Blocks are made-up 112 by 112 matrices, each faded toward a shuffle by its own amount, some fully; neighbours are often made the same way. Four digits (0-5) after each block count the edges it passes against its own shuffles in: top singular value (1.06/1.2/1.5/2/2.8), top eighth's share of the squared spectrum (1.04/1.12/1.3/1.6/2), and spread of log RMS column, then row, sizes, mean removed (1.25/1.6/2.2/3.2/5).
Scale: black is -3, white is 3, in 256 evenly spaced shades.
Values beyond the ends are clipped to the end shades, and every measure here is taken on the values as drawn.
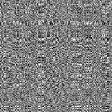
4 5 3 3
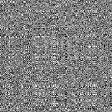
4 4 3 3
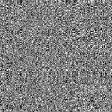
4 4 3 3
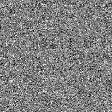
3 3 1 1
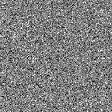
3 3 1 1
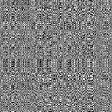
5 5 4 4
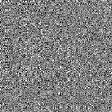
4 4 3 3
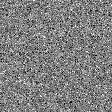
2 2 0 0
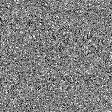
2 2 0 0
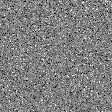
0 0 0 0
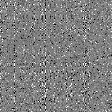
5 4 3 2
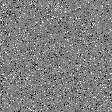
2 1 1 0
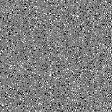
4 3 2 2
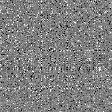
4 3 2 2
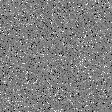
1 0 0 0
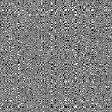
5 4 3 3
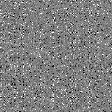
4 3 2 2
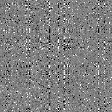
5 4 3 2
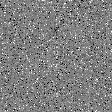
3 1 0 0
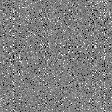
4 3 2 1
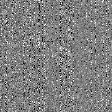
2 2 4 0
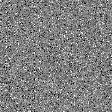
0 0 2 0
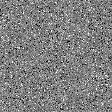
0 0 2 0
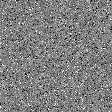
0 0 0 0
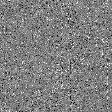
1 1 2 0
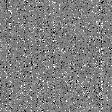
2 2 3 2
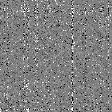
2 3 3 2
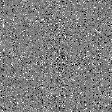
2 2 3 2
